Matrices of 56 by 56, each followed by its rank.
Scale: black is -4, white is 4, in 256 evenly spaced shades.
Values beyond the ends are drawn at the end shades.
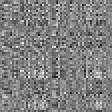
five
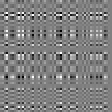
one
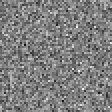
full rank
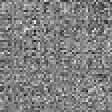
ten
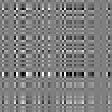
one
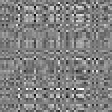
three
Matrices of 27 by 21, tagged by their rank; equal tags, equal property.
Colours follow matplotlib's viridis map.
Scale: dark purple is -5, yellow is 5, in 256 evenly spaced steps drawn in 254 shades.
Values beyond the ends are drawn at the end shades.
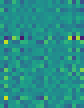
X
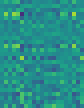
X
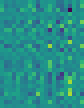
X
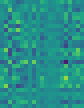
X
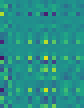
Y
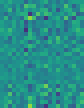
X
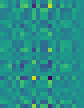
Y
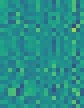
X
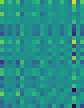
Y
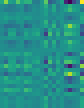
Y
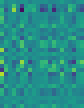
Y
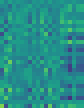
X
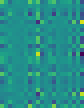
Y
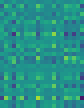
Y
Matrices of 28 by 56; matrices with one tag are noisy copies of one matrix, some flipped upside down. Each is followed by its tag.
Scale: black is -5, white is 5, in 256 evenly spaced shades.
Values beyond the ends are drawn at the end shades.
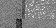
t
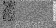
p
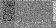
p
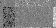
p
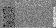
p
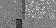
t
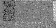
p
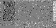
p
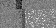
t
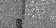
t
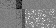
t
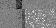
t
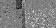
t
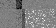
t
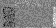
p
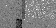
t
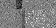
t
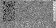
p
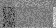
p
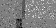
t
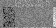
p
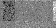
p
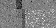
t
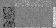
p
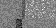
t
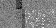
t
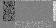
p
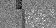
t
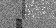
t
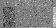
p
